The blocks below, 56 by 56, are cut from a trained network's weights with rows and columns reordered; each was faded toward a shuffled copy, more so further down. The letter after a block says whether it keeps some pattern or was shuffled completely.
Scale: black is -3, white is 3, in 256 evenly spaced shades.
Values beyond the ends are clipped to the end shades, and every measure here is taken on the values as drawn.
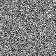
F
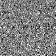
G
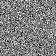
F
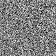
F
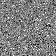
F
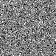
F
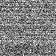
G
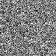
G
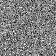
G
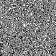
G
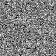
G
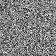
F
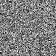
F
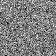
G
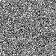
F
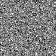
G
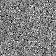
F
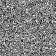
G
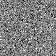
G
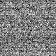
G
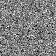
F
